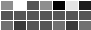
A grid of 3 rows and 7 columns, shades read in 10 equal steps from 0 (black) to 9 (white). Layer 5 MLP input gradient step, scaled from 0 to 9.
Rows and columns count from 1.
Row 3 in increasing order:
2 2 3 3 4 4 4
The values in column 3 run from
3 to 3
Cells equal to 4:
3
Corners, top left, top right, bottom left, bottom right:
5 1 4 4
